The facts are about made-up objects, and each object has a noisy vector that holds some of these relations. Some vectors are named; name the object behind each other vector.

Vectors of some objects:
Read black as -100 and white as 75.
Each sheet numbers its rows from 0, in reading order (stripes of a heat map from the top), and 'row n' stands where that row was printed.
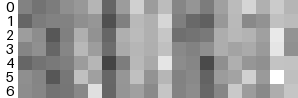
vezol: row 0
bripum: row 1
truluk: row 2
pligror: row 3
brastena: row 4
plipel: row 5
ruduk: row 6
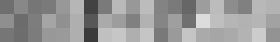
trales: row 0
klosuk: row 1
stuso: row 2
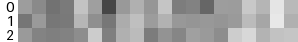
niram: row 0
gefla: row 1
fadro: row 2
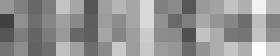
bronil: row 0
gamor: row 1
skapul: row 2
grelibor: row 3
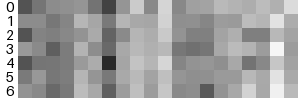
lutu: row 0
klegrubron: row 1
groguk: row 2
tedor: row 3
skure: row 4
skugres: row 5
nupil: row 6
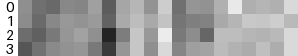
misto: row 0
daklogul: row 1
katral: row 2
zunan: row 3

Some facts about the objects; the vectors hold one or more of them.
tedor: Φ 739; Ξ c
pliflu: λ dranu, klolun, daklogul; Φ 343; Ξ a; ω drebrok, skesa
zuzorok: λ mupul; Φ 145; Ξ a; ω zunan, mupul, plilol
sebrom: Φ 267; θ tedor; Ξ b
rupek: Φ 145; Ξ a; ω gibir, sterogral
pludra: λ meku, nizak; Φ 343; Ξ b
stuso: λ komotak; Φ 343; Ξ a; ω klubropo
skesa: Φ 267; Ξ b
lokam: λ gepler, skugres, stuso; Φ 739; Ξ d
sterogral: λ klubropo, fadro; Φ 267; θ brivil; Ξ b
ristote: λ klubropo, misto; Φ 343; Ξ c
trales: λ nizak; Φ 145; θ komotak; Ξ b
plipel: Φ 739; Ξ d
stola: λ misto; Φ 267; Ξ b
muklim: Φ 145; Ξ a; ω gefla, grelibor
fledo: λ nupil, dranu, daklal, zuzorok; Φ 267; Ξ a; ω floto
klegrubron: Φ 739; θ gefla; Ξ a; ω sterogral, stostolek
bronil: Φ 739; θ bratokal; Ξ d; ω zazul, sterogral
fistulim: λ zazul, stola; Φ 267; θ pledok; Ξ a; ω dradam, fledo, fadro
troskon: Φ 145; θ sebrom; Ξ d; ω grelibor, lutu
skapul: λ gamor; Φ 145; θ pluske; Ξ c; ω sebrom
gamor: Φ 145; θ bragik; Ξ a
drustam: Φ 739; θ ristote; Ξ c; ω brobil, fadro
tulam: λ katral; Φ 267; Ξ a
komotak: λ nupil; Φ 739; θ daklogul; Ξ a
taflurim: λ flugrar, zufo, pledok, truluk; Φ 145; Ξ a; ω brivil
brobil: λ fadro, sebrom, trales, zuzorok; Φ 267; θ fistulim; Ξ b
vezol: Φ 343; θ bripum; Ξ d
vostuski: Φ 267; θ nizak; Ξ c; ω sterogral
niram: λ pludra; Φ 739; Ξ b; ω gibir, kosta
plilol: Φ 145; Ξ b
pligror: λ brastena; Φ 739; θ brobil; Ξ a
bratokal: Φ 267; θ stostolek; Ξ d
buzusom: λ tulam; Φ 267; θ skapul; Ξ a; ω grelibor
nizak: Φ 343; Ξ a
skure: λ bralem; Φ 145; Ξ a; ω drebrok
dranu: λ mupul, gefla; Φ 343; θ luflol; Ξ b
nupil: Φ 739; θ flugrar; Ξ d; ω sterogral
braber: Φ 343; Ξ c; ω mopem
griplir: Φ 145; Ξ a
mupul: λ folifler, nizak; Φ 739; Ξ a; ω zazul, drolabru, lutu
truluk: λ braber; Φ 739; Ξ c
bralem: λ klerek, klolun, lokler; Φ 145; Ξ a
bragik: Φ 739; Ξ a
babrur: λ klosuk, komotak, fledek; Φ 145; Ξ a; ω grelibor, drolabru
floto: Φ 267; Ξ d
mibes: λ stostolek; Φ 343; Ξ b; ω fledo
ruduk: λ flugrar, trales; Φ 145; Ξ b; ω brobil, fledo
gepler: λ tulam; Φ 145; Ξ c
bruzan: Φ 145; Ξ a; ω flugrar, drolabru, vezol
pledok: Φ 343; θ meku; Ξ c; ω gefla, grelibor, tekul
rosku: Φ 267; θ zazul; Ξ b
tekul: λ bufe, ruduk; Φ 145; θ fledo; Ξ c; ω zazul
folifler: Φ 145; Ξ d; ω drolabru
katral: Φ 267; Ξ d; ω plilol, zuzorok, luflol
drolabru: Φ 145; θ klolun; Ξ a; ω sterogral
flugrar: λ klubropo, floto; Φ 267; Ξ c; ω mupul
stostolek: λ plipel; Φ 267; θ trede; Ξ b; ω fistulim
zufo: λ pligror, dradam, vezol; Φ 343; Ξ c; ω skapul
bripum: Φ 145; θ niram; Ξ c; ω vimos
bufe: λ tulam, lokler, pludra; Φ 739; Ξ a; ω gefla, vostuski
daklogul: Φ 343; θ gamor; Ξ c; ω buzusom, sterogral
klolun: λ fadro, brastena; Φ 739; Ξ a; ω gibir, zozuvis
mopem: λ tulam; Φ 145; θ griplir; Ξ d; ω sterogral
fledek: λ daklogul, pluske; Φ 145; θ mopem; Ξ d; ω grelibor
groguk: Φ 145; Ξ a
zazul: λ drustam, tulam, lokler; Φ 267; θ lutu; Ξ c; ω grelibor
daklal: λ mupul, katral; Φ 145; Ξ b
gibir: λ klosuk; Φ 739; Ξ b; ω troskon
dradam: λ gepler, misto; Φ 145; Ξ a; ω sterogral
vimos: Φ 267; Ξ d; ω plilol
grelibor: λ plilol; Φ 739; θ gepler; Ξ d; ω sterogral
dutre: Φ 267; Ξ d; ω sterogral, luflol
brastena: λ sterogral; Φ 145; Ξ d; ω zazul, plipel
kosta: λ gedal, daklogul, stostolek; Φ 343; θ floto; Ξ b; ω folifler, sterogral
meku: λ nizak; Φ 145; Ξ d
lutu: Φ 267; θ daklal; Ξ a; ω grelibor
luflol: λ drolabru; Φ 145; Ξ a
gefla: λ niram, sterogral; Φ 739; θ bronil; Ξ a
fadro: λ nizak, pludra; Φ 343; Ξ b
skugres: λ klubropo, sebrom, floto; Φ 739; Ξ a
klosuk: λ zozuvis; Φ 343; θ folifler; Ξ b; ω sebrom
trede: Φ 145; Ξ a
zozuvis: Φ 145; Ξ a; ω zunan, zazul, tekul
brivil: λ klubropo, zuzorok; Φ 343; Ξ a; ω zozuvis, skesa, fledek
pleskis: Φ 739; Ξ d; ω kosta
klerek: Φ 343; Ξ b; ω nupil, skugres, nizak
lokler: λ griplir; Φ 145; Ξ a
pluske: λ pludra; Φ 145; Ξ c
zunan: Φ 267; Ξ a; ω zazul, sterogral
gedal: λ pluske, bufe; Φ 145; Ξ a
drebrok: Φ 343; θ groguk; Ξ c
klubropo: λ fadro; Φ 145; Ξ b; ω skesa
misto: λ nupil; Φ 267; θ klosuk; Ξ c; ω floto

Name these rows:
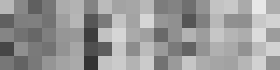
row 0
drustam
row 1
mopem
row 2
drebrok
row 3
plilol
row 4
pliflu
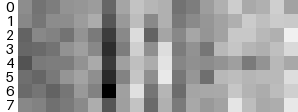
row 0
ristote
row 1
kosta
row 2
sterogral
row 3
vimos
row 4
taflurim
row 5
dutre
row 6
skesa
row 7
brobil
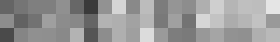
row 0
zazul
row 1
zufo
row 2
zozuvis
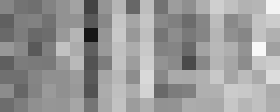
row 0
stostolek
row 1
tekul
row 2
klubropo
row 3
lokam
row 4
folifler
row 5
fistulim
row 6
pledok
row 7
nizak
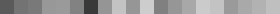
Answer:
tulam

